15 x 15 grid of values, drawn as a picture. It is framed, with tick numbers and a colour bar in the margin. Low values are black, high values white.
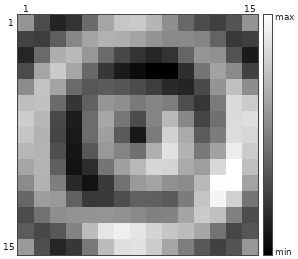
Grain: blotchy. Rings: centred on the centre. Ninth with the highest average: middle right. Average level on the scale: 50%. Odd rows or columns: none.
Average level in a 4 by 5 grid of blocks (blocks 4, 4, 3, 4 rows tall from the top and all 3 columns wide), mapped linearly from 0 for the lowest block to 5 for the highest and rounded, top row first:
12111 / 31114 / 30345 / 12332
